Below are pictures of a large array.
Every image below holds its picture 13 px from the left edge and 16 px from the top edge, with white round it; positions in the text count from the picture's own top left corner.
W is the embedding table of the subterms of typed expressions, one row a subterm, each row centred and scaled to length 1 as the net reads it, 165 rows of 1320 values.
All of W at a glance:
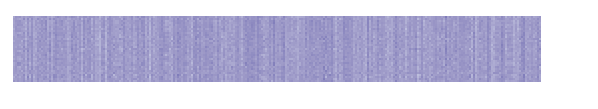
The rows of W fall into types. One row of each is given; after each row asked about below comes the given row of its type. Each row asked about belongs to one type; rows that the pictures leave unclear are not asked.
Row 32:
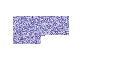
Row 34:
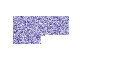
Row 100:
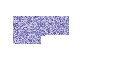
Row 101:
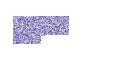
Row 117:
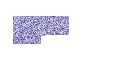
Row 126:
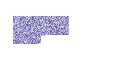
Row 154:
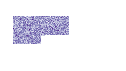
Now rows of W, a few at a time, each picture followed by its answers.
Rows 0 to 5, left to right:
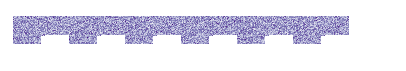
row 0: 34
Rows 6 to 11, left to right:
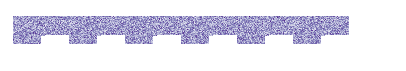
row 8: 32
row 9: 154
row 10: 117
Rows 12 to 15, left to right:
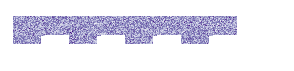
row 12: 117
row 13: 32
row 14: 34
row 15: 117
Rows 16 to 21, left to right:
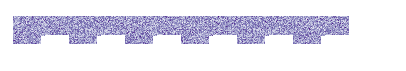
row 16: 126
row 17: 34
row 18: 117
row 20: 34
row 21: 100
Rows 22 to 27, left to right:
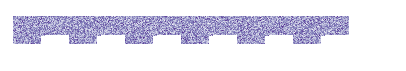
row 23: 34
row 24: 117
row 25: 34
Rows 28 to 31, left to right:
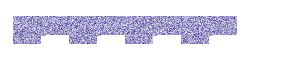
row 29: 117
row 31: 126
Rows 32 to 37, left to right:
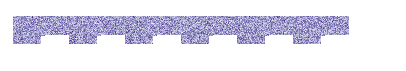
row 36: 117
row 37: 34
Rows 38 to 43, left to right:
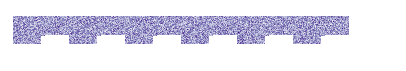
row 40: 101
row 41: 154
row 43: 32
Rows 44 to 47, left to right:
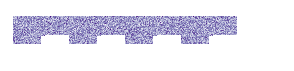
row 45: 101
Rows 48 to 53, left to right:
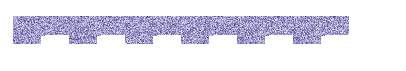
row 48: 101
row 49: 117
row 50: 100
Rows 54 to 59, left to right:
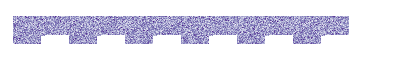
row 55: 117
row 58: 126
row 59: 117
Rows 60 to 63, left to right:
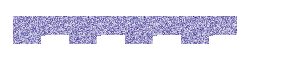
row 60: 101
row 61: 32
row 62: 32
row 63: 101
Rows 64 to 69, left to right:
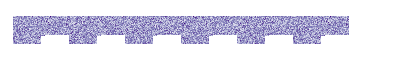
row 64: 32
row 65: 126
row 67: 117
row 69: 32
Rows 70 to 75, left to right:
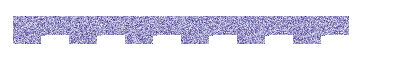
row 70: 100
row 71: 126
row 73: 101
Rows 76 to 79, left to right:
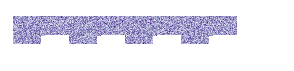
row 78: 34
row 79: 32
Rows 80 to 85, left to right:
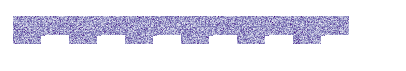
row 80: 100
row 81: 100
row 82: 101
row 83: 100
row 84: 32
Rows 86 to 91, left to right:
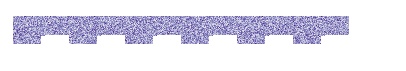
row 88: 101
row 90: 100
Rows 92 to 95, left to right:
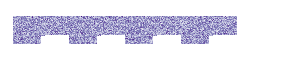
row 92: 32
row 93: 34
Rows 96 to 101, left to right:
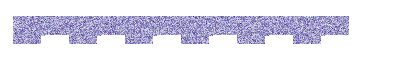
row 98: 34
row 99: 34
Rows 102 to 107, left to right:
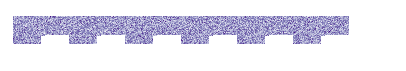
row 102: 117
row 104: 154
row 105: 101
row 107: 101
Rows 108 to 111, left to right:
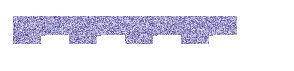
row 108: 101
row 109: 32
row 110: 100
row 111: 34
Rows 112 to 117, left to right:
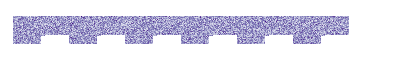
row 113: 117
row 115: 32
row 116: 34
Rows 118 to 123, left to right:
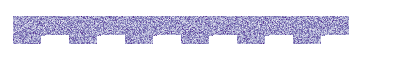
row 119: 34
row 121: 100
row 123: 34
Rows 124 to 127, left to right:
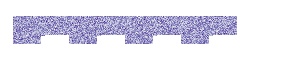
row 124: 32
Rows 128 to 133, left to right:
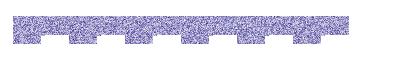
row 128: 126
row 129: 34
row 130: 34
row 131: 117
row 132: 100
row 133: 154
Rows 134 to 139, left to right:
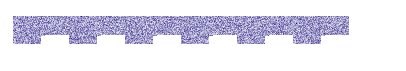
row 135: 117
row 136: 32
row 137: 32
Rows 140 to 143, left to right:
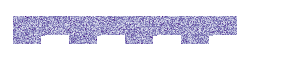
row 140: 101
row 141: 117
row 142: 100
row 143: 126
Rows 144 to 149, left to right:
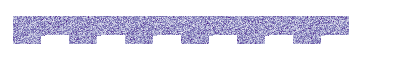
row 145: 32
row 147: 117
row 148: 101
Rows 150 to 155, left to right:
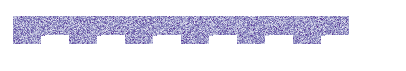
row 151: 101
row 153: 126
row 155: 126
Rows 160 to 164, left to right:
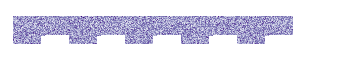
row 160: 100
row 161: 32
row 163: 100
